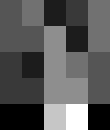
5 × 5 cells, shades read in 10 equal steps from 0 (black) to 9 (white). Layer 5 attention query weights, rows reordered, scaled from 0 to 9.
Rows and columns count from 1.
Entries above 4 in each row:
0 1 1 2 2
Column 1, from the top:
3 3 2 2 0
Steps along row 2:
same up down up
